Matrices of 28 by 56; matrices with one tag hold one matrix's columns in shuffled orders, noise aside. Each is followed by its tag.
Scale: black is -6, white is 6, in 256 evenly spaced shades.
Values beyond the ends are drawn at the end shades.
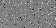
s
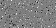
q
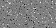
s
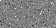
q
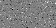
s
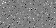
s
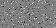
s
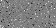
q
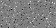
s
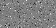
q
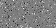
q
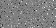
q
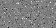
s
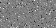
q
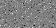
q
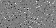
s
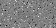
q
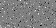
q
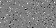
s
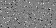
s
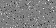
q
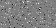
s
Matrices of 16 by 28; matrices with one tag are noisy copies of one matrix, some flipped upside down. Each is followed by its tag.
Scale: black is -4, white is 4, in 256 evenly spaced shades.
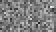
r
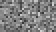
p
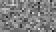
p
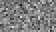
p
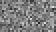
r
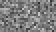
p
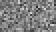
r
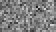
r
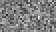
p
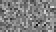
r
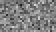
p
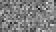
r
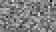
p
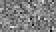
p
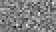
p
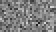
r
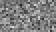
p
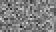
r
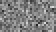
r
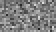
p
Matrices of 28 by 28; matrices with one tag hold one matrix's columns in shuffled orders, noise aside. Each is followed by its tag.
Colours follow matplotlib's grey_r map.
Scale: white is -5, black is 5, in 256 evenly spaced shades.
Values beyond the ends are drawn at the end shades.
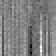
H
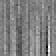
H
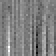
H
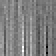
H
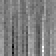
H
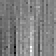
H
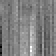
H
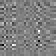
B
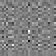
B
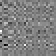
B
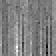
H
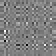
B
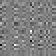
B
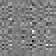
B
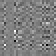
B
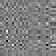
B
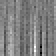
H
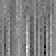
H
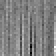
H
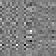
B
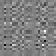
B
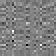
B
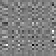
B
